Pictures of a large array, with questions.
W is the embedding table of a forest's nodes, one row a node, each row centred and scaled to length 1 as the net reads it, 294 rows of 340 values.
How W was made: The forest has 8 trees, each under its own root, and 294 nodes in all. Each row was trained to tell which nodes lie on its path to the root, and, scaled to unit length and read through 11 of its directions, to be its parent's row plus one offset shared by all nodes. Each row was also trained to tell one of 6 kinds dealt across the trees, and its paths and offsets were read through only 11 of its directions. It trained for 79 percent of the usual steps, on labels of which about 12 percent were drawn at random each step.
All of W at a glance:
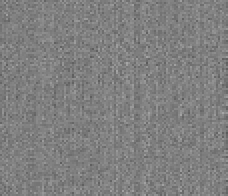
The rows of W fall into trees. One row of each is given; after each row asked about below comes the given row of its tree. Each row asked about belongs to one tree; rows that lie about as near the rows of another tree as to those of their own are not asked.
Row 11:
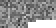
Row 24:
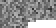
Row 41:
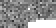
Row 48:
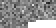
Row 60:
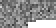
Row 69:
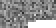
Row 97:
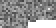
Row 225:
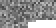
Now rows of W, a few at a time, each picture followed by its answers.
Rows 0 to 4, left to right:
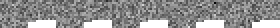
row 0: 24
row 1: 225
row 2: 24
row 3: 97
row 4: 48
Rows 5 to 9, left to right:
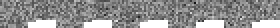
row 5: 69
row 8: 11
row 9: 60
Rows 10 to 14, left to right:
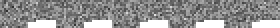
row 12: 41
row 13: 48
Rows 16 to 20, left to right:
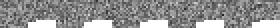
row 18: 48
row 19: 69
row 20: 60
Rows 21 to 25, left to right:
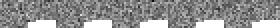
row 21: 41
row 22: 24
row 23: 225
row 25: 225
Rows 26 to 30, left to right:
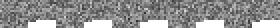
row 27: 11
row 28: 69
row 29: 225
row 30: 48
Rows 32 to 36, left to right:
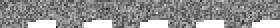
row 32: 11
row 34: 11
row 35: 97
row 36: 11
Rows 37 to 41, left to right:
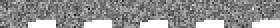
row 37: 60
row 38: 24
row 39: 11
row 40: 24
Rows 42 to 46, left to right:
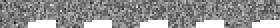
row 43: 41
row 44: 225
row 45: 60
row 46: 97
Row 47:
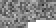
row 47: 24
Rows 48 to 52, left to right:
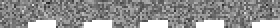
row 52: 69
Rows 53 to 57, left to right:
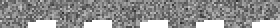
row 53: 11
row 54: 11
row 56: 48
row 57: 225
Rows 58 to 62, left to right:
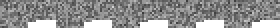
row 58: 11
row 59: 48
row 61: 11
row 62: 11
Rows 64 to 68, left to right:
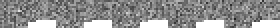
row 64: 60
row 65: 225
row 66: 24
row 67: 69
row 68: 11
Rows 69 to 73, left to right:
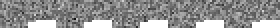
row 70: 69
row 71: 69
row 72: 41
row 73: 41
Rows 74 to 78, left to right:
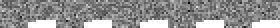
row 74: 225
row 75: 41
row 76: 24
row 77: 69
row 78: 225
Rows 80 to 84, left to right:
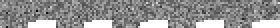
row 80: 97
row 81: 60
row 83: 24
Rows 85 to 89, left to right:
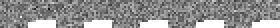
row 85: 41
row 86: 24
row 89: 11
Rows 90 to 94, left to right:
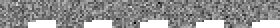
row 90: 24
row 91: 69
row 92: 97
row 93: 11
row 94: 11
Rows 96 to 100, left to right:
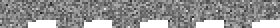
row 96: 97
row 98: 97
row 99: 24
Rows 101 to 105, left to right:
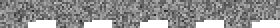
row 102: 11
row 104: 24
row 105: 225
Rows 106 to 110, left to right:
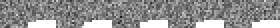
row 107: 225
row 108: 69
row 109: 24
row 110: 11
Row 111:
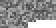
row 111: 11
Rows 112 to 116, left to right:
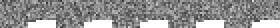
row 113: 60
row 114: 48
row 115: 48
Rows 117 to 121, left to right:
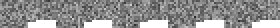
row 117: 41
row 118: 48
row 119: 69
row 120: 11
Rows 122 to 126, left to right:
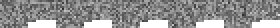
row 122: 60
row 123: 11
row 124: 11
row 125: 60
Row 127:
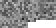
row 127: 24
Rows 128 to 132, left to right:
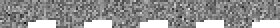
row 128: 11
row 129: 60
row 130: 225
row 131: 69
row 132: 24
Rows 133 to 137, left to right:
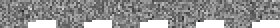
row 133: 24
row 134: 69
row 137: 97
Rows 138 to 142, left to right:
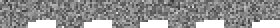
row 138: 225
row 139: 41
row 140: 97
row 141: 225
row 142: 48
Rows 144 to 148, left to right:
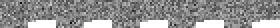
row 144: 24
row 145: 225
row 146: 24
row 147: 225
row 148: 24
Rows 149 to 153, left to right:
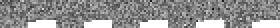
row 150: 48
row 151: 11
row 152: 24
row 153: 48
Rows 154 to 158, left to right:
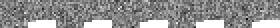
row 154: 24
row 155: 41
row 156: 225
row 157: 69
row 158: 24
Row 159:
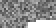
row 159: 24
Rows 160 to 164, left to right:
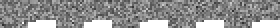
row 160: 48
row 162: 24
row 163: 97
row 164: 69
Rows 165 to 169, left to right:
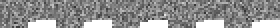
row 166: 24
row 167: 11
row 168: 41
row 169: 24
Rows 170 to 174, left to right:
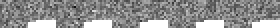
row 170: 24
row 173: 69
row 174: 24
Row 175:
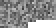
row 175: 11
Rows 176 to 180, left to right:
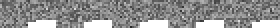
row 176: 60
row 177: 11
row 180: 69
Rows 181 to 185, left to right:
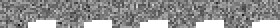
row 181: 41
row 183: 11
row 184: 11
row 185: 41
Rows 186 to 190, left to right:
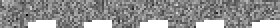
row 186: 69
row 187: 69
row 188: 41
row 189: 69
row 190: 60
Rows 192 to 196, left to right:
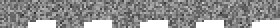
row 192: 11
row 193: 60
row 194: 48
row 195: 97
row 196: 24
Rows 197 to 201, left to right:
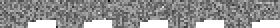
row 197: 11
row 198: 225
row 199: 97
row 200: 24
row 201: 60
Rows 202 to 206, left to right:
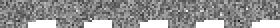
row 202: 60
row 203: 97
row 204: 60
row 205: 225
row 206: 24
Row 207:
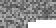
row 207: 24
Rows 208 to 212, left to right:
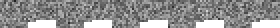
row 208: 24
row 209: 69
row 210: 60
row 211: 225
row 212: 24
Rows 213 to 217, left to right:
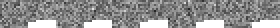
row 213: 48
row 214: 97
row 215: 60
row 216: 60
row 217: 24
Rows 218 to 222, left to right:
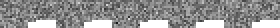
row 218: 24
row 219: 60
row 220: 11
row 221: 48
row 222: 69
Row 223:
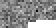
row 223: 97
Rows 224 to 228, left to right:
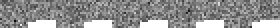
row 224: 60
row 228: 69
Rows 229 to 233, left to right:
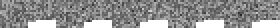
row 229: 69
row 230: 11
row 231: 225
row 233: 11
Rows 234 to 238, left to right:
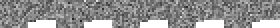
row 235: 69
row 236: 97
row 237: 24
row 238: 60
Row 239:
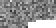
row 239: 69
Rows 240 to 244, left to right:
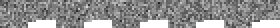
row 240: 60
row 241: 41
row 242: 69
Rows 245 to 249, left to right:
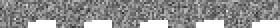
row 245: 69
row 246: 41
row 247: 225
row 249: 69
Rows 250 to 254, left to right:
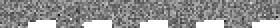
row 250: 11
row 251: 24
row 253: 69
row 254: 69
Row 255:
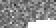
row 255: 225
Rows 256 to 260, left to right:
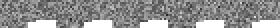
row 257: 11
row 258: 97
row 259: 41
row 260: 60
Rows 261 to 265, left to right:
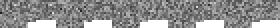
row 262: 69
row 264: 60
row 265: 225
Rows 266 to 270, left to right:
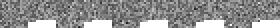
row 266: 48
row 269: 11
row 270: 97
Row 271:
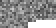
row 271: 97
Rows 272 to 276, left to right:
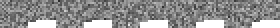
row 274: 60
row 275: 60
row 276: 11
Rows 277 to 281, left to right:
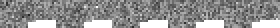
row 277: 60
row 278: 41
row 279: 69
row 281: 225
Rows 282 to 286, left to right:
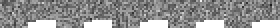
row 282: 60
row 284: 60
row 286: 69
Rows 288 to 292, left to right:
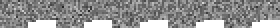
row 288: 48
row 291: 11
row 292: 11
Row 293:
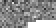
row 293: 225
